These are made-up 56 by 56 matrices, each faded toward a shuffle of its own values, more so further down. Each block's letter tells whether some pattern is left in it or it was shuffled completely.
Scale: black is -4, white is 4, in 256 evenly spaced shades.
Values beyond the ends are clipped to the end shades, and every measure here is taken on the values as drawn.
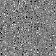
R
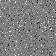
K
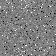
K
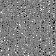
R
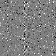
R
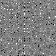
R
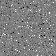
K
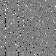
R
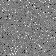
K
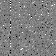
R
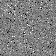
K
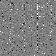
R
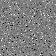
K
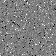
K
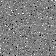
K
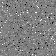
K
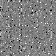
R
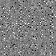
R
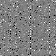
R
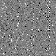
R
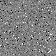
K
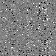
R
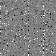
R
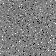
K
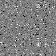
R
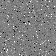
K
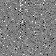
R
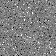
K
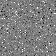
K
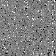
R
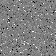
K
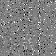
R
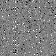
R
